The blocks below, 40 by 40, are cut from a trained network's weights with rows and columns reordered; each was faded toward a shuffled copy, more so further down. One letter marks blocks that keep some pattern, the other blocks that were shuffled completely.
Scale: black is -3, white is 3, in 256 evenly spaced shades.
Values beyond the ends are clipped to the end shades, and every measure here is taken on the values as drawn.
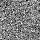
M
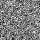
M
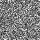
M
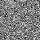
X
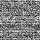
X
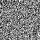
X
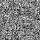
X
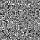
X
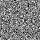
M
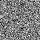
M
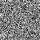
X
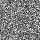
M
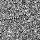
X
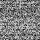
X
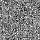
X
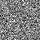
X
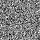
M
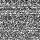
X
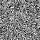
M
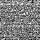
X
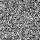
M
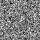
M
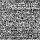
X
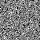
M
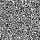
X
